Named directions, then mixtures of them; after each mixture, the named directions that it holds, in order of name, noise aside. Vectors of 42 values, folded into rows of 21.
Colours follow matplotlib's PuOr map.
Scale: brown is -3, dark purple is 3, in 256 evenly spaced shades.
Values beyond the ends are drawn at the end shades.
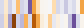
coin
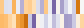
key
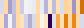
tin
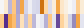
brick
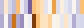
coin, key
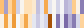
key, tin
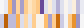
brick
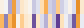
brick, key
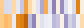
key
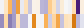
brick, key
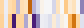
coin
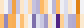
brick, key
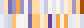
coin, tin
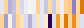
tin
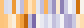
key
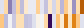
tin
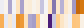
key, tin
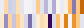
tin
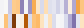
coin, key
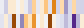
coin, tin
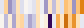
tin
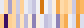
brick, tin
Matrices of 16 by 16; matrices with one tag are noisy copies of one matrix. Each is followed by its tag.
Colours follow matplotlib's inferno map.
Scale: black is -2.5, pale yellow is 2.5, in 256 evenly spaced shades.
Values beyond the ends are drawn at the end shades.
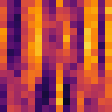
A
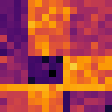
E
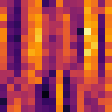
A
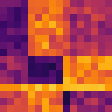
E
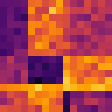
E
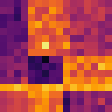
E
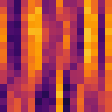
A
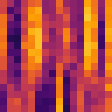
A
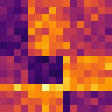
E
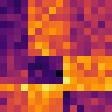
E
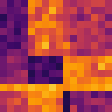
E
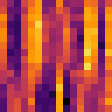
A
